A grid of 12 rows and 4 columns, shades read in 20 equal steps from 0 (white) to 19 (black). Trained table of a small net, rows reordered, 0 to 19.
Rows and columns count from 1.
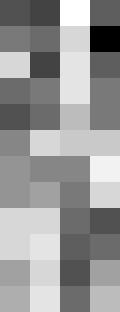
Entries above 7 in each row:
3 3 2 3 3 1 3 2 2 2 1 1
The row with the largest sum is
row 2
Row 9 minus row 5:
-10 -8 6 3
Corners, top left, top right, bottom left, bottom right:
13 12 6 5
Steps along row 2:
up down up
